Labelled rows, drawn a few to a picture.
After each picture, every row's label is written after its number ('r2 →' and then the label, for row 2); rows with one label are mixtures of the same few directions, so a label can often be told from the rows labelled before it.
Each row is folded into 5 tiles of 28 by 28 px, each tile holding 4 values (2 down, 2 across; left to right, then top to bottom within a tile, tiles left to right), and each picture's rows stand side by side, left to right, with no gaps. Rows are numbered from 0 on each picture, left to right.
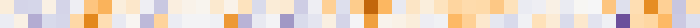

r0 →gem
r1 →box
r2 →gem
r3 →gem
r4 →gem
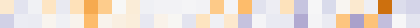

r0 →gem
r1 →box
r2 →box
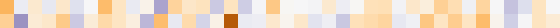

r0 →box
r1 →box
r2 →gem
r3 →gem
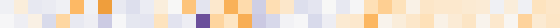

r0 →box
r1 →gem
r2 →gem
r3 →box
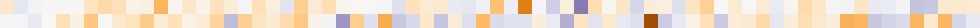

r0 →gem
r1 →box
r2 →gem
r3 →box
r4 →box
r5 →box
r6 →gem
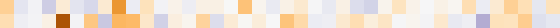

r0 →gem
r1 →box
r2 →gem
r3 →gem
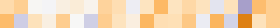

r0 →box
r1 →box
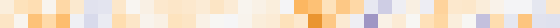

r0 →gem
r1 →gem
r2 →gem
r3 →gem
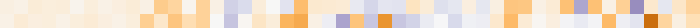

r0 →box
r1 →gem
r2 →gem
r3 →gem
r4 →box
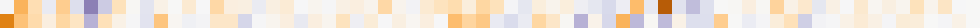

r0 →gem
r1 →box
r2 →box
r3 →gem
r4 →box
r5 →box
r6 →box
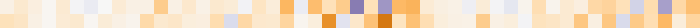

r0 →gem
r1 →box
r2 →box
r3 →gem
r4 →box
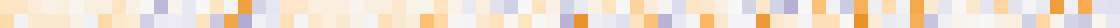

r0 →box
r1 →box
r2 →box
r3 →gem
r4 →box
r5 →gem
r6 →box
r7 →box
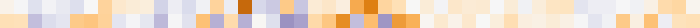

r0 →gem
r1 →box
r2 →gem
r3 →box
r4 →gem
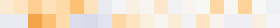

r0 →gem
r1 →box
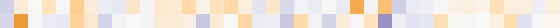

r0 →box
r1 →gem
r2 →box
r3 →box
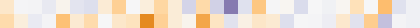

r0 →gem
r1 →gem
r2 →box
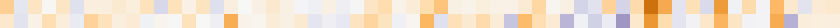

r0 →box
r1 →box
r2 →gem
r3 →box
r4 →gem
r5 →box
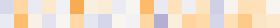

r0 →box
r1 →box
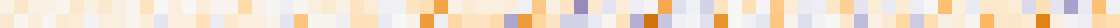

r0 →box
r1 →box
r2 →box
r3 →box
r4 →box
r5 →box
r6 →box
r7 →gem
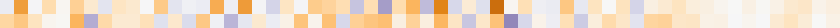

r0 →box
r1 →box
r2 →box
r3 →box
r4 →box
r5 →gem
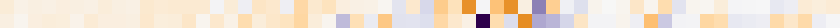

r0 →box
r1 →box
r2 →gem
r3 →gem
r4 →box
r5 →gem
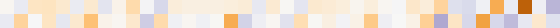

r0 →box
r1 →box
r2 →box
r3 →box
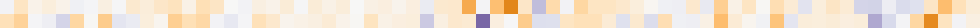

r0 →gem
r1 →gem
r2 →box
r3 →gem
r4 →gem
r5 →box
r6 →gem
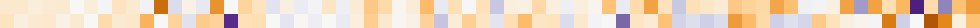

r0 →box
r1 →box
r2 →gem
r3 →box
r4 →gem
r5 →gem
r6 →box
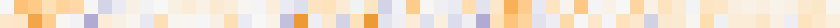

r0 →gem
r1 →box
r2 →box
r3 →gem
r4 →box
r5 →box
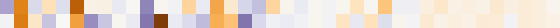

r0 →box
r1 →box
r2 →box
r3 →box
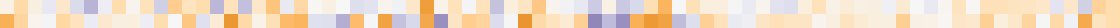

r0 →gem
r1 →box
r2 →gem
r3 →box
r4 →gem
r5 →gem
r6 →gem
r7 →box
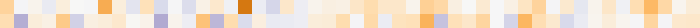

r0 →box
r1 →box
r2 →gem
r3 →box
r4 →gem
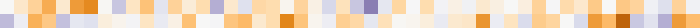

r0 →gem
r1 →box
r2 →gem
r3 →gem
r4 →gem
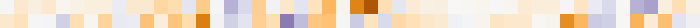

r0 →gem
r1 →gem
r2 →gem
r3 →gem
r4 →gem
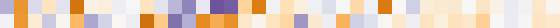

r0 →box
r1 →gem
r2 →box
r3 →gem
